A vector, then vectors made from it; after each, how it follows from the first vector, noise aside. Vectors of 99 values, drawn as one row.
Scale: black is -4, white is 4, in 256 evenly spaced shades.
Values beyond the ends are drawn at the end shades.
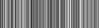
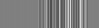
partly zeroed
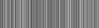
shrunk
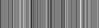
partly zeroed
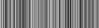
negated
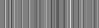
partly zeroed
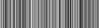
negated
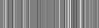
partly zeroed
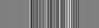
partly zeroed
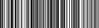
scaled up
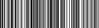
scaled up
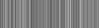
shrunk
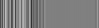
partly zeroed
